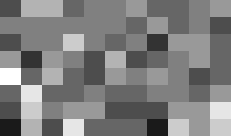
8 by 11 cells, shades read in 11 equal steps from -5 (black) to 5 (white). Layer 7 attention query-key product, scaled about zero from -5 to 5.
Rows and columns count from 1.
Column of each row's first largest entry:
2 8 4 6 1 2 11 4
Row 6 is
-1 4 -1 -1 0 -1 -1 0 0 -1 1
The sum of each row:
1 -3 -2 -4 2 -1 3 0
